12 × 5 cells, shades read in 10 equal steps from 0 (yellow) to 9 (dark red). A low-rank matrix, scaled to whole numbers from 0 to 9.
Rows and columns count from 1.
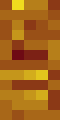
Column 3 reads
4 5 7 6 5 8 6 2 7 3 4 5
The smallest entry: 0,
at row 1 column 2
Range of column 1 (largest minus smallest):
3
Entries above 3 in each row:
4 5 5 4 5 5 5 1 5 3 5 5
